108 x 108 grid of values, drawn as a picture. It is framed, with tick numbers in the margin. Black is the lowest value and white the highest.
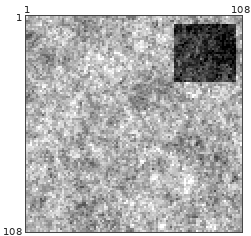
Ninth with the lowest average: top right. Odd patch: lower, in the top right. Histogram: skewed, a long tail of low values. Stripes: none.
